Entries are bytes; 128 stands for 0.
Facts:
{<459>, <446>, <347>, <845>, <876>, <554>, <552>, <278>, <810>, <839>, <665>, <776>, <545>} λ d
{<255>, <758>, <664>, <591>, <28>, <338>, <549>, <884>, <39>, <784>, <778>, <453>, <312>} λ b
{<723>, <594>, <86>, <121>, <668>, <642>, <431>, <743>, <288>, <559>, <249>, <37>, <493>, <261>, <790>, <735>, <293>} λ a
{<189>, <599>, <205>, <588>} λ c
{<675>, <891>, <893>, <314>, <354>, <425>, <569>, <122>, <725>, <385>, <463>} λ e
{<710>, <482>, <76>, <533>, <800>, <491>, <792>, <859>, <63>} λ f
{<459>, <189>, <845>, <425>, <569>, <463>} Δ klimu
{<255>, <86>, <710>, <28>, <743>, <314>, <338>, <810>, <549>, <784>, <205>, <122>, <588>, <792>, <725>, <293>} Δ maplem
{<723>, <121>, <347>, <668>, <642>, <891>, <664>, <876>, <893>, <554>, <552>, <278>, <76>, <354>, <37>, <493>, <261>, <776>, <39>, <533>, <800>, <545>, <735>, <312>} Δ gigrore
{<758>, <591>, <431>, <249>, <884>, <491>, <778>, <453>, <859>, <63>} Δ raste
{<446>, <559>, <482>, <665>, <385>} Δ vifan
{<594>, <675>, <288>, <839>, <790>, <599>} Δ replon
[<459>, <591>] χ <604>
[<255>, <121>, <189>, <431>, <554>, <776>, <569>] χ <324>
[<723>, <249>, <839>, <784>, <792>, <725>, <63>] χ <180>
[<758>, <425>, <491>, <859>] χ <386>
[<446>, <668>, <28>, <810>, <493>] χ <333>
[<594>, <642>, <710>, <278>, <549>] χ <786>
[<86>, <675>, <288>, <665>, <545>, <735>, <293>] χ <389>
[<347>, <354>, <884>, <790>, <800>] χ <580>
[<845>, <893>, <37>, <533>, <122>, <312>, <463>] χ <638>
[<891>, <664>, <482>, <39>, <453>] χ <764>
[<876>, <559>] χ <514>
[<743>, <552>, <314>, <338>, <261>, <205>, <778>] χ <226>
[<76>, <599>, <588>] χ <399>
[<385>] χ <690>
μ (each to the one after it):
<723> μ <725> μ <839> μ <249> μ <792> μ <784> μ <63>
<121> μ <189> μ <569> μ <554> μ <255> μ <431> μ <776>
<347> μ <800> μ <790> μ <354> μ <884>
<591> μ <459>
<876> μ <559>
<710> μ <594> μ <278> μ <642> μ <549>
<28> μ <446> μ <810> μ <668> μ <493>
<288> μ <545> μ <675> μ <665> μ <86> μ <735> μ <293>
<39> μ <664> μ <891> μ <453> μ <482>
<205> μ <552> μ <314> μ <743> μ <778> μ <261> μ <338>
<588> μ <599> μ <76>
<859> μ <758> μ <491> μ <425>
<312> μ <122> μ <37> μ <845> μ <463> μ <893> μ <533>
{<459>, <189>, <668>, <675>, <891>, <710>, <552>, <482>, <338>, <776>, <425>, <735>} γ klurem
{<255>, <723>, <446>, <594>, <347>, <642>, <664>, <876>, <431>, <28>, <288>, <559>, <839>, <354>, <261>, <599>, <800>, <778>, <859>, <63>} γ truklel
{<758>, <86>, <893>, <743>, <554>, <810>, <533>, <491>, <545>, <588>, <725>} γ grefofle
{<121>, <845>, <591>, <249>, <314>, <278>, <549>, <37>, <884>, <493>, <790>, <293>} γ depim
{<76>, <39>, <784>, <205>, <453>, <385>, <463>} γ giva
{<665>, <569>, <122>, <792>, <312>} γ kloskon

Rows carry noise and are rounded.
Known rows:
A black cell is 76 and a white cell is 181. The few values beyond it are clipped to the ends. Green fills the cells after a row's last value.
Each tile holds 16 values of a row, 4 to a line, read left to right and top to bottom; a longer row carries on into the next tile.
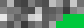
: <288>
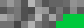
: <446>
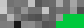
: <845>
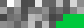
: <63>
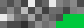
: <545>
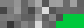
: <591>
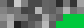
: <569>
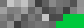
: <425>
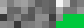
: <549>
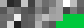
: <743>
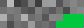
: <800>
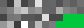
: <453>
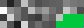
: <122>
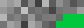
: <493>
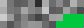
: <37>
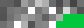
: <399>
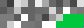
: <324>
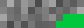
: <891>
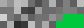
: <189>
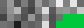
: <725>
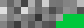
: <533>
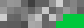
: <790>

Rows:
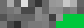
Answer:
<710>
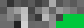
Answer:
<39>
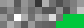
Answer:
<261>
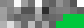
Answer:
<431>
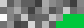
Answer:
<121>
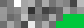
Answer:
<776>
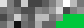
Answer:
<314>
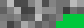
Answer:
<859>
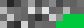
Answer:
<312>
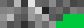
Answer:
<665>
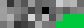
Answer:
<86>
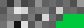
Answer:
<385>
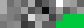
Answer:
<293>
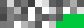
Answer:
<180>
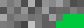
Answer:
<278>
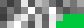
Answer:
<226>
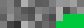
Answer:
<28>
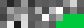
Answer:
<205>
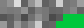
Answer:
<884>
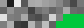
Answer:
<554>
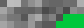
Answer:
<559>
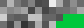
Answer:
<675>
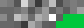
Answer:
<552>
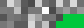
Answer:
<249>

